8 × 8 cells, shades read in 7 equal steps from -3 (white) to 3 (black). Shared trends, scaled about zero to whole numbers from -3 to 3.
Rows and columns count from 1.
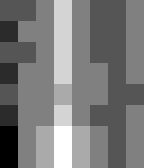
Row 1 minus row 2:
-1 1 0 0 0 0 0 0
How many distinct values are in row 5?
3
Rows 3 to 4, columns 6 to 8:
1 1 0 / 0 1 0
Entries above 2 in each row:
0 0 0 0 0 0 1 1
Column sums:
15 2 -2 -17 -2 4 8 1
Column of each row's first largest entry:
1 1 1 1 1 1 1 1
